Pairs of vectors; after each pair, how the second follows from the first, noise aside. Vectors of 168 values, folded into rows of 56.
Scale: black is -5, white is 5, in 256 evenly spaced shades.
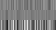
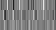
shuffled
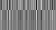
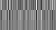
negated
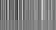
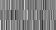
shuffled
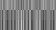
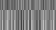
negated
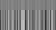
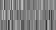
shuffled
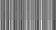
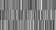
shuffled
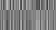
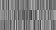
shuffled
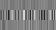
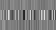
negated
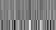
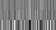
negated
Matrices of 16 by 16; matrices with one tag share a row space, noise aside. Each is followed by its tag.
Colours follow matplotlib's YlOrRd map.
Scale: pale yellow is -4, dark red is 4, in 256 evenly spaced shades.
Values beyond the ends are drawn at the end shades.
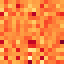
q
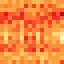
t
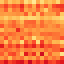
t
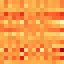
t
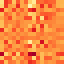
q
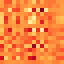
q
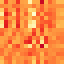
q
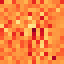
q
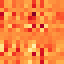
q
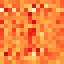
q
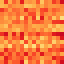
t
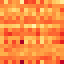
t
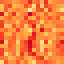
q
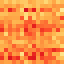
t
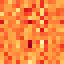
q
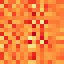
q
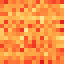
t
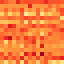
t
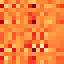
q
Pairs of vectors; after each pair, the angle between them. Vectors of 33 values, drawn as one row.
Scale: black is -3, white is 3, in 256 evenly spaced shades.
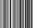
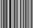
partly aligned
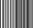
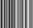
nearly opposite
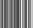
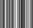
partly opposed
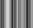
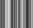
nearly parallel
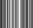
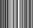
partly aligned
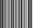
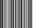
nearly parallel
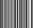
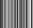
nearly parallel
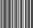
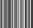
nearly parallel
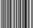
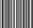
partly aligned
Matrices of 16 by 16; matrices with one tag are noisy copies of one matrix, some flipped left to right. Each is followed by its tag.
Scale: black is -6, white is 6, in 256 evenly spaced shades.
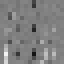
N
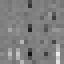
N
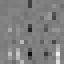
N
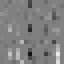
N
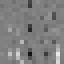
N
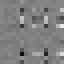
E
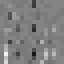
N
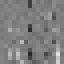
N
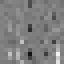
N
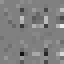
E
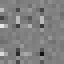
E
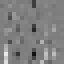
N
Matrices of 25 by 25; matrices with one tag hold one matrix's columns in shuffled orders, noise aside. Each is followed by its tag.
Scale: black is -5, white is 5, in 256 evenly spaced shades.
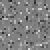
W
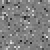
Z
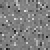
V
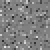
Z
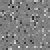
Z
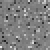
Z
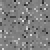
W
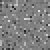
V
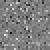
W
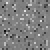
V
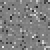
Z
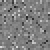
Z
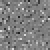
W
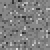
W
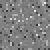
V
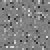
Z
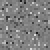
W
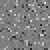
V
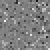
W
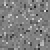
V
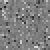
Z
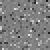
W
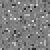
V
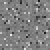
W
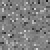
W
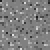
W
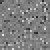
W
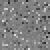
W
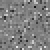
Z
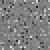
Z
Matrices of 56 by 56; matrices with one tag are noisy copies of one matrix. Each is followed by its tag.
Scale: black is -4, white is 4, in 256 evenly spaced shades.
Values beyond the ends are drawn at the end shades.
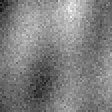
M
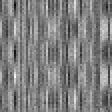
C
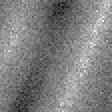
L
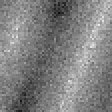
L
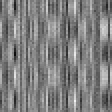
C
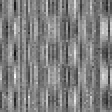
C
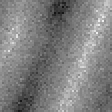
L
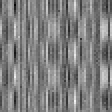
C
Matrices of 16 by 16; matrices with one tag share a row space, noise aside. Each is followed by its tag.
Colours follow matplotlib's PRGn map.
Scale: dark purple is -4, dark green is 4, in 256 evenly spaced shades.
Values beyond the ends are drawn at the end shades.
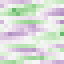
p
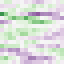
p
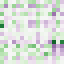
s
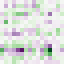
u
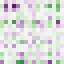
u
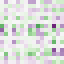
s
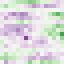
p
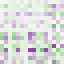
s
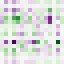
u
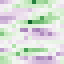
p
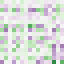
s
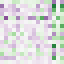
s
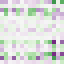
s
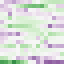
p
